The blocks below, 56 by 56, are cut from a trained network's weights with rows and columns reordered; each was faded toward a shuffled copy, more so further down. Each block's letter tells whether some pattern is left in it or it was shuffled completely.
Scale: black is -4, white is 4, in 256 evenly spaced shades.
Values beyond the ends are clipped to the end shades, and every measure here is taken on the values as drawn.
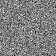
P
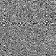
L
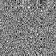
L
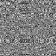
L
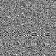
L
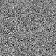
L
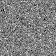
P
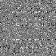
L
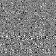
L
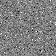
P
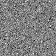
P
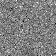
P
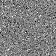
P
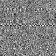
L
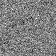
P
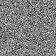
P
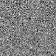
L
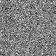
P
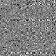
L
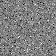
P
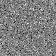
P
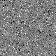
P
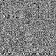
L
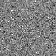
L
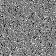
P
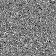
P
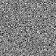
L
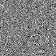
L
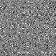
L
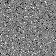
P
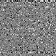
L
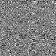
L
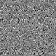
L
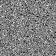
P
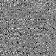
L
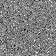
P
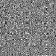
L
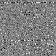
L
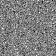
P
